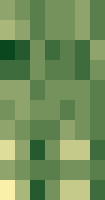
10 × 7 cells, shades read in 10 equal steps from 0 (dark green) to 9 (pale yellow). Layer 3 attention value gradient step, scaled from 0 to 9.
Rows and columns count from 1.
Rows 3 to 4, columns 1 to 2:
0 1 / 2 2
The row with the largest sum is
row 10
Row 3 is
0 1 4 2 3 2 5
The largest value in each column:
9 6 4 4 7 7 5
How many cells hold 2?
7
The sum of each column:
49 41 29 35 44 44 31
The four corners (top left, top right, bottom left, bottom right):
5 3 9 2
